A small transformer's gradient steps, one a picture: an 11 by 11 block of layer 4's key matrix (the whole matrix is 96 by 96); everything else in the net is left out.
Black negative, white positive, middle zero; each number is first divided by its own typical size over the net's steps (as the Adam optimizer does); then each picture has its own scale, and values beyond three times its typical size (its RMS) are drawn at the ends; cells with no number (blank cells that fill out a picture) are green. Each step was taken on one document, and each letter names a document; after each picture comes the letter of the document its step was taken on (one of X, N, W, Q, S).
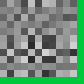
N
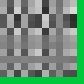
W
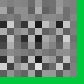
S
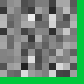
S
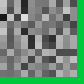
N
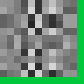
W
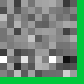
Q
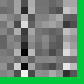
Q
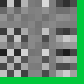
N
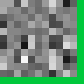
Q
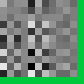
S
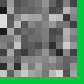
W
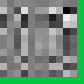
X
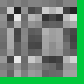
X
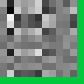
W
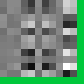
Q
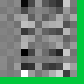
Q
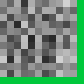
N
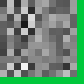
S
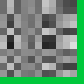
S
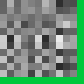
N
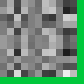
X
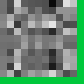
W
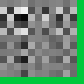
X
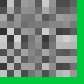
N
